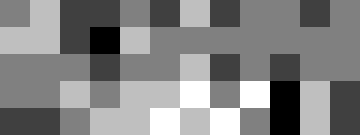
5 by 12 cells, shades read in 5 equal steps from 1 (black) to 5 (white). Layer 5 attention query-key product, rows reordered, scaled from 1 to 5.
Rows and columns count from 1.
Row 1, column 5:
3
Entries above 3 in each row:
2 3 1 6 6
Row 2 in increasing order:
1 2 3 3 3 3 3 3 3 4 4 4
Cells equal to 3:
26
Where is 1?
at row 2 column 4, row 4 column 10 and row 5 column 10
